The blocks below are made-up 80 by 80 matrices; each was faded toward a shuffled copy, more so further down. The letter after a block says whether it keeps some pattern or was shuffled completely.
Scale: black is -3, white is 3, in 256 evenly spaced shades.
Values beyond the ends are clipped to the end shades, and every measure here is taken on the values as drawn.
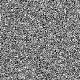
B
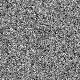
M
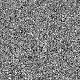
B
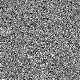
B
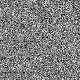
B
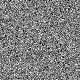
M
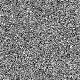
B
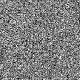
B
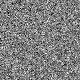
M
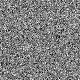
M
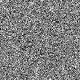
B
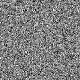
B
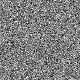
B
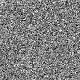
B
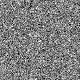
B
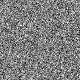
B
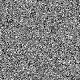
B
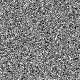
M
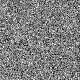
B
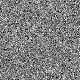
B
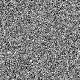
B
